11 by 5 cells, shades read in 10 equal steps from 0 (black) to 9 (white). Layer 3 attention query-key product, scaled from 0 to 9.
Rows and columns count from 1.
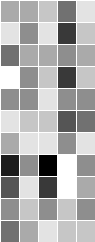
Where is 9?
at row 4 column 1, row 8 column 4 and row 9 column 4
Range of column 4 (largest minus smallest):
7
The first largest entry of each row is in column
5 1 2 1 3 1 2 4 4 2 3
